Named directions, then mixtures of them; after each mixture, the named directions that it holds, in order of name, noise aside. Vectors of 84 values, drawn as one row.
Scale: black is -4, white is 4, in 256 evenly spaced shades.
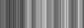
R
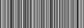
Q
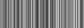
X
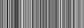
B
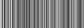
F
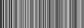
F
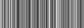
F, X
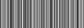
Q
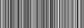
Q, X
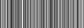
B, Q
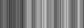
R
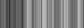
R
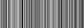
B, Q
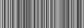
F, Q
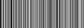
F, Q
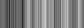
R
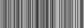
X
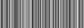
B, Q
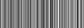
Q, X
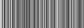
F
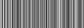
B, F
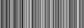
Q, R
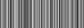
B, Q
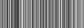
B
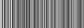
F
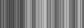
R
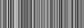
B, Q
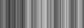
R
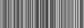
X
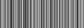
Q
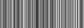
X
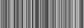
Q, X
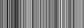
B, R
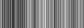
F, R
